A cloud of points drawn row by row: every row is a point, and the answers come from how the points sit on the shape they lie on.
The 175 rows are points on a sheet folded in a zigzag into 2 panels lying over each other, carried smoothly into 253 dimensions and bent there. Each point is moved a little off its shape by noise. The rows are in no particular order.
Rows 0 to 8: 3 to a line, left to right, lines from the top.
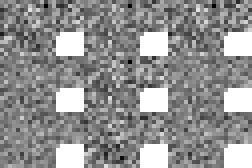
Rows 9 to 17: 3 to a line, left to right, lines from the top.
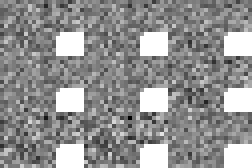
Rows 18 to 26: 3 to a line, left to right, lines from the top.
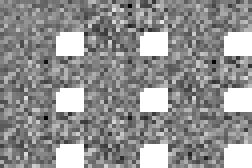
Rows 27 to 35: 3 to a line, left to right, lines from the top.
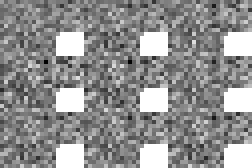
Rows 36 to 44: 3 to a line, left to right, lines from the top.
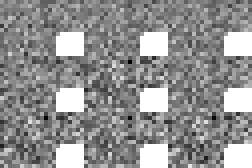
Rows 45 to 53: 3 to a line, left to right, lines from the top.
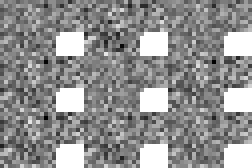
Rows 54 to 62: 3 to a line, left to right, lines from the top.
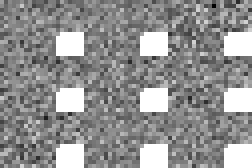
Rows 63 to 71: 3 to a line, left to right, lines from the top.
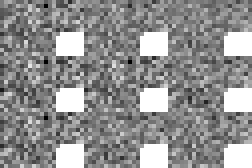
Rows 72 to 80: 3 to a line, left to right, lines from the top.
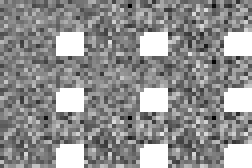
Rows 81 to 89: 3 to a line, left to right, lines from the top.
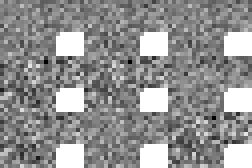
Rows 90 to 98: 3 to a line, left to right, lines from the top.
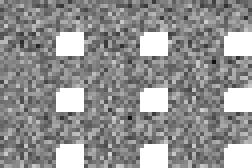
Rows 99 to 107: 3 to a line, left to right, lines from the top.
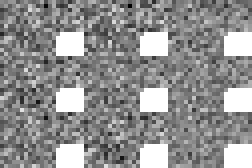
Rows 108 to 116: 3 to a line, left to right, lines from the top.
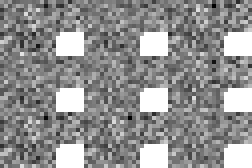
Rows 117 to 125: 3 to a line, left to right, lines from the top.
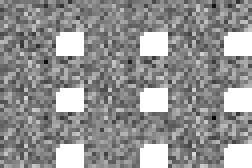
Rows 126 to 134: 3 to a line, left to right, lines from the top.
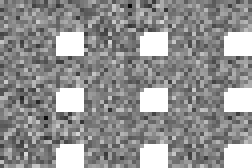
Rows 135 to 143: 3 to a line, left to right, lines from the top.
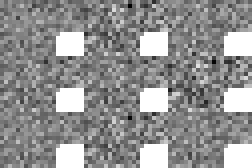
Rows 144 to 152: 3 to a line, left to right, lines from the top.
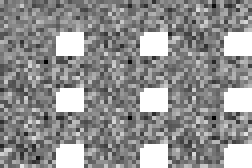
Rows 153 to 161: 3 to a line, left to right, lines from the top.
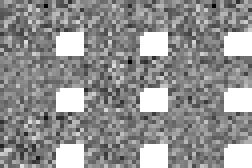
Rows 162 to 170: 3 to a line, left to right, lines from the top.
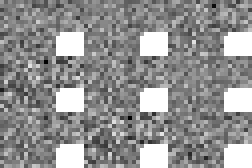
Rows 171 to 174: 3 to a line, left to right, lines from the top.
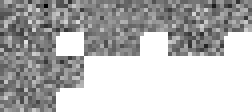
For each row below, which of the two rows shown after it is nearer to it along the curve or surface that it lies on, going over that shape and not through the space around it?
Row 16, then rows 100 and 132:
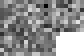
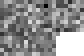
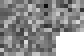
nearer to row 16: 132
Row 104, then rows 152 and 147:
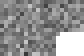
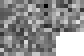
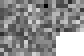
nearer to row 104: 147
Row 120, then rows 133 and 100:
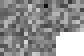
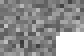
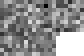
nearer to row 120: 100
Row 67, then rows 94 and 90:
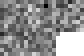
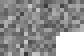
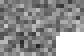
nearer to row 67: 94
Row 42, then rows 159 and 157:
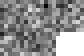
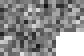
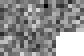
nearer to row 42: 159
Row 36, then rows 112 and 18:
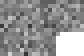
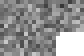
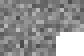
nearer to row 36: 112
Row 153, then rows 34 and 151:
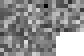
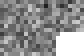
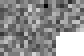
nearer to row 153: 151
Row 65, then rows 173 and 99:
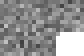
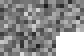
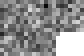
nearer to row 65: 99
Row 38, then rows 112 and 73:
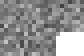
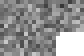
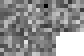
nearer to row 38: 112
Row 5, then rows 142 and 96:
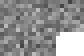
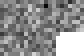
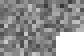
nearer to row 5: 142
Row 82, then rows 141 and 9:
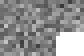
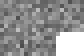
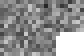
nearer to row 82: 9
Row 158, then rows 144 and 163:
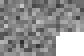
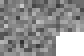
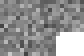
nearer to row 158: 144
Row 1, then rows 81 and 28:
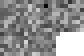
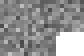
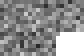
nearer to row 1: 28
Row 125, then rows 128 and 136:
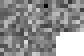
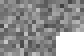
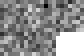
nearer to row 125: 136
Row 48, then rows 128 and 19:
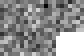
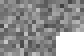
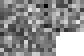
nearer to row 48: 19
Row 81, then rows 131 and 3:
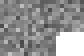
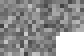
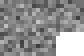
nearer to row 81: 131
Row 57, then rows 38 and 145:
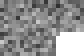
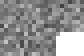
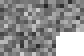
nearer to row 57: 145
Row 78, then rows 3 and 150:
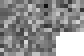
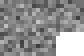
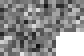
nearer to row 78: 150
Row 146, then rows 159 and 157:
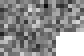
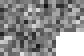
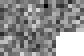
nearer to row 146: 159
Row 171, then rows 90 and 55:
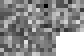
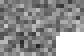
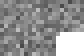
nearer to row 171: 55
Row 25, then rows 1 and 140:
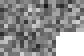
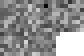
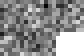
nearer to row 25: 140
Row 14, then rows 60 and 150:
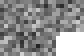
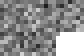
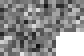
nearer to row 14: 150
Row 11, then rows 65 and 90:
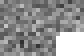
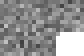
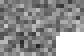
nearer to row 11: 90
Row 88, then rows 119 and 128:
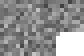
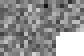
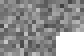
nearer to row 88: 119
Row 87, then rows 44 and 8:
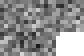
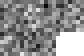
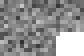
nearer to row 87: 44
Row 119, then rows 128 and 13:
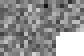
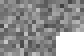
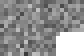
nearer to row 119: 13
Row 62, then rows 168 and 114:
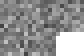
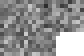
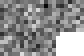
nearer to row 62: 168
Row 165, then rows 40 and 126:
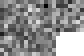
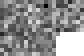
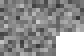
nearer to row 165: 40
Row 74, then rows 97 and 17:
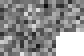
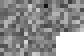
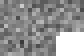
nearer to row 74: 97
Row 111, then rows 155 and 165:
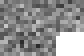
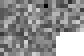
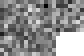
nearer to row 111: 165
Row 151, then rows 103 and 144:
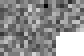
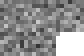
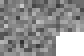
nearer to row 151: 103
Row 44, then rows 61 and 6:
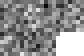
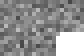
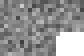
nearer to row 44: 61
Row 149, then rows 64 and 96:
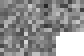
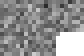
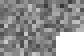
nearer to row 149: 96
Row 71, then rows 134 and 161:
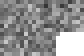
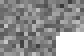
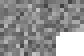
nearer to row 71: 134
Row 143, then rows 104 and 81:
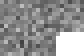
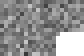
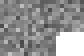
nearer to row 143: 81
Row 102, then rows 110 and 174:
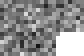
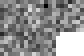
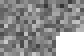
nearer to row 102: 110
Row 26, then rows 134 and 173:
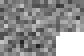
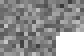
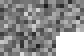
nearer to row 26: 134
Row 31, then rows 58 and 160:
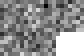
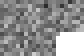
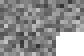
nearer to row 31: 58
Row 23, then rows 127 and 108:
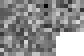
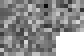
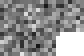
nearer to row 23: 127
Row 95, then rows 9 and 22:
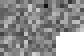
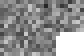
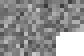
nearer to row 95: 22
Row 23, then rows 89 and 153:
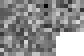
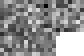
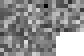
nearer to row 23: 89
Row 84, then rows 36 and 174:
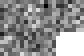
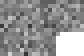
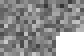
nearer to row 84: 174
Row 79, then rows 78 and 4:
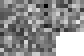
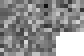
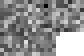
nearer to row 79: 78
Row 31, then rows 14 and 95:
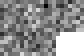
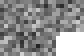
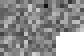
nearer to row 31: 95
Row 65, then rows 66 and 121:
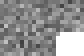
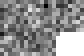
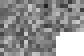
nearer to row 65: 121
